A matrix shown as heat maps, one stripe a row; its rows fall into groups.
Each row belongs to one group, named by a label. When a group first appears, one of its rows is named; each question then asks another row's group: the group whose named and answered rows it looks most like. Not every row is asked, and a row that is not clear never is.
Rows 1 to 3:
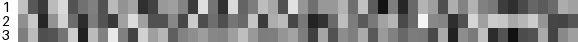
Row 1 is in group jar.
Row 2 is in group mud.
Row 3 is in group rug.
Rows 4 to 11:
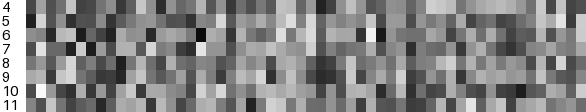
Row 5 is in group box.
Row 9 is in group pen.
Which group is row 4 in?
mud
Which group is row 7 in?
rug
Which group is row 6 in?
jar
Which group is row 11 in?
jar
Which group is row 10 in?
rug
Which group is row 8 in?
pen
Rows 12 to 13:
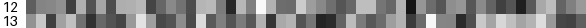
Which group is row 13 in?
mud
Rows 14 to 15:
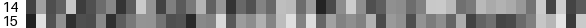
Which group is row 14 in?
mud
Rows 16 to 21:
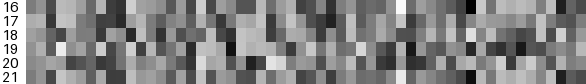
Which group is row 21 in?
mud
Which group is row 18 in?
pen
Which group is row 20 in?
jar
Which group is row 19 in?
rug
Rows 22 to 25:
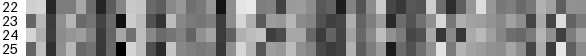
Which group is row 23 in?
pen
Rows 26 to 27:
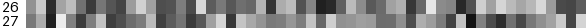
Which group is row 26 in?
mud
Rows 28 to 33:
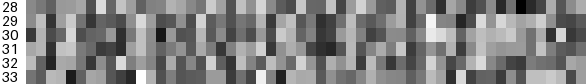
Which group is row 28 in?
rug
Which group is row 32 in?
jar
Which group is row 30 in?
mud
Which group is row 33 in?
box
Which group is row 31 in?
pen
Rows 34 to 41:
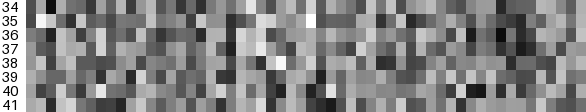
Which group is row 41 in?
pen
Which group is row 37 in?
rug
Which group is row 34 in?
box
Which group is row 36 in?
box
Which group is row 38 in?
jar
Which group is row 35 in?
rug
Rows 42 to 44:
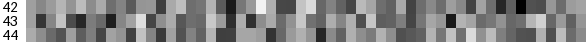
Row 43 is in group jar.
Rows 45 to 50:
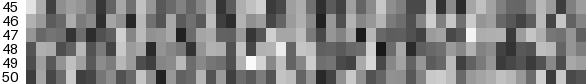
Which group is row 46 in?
pen
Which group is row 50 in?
mud
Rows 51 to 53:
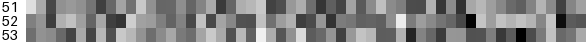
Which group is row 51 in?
pen
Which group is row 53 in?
rug
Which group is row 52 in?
mud
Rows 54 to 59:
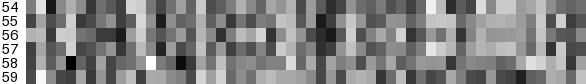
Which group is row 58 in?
box
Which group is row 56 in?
pen
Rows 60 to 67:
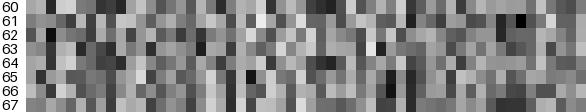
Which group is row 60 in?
pen
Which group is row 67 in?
rug
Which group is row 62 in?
box
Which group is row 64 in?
pen
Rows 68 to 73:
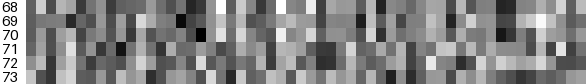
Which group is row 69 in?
box
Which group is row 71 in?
pen
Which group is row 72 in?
mud
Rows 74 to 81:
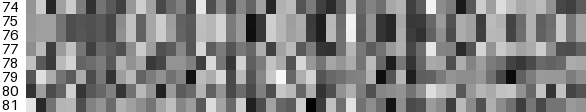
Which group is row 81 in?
jar
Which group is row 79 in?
rug
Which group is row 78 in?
jar
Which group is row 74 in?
mud
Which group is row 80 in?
mud
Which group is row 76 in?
jar
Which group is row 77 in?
mud
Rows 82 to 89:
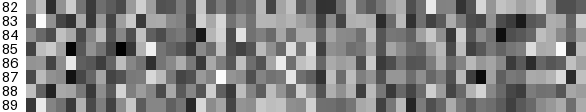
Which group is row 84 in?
box
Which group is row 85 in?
box
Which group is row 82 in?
mud
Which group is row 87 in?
box
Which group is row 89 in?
rug
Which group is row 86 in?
jar
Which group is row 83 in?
rug
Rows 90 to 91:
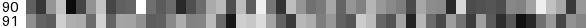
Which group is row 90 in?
box
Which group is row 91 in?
rug
